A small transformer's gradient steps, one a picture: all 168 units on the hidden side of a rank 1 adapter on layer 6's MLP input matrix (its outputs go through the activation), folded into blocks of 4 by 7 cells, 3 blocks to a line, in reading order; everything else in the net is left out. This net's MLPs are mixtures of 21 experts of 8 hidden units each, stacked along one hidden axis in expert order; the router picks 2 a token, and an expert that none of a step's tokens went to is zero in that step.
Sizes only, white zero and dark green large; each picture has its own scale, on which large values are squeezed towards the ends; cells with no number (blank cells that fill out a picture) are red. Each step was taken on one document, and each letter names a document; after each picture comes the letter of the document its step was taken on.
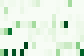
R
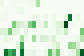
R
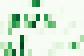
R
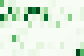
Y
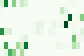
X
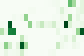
X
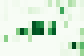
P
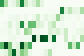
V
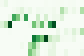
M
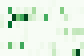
Y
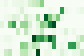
V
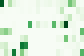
X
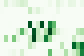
P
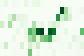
V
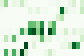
P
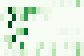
Y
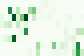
Y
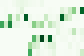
M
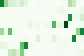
X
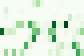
R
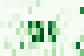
V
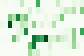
M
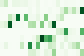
M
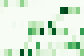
V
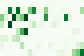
Y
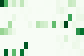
X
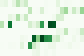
M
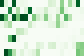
Y
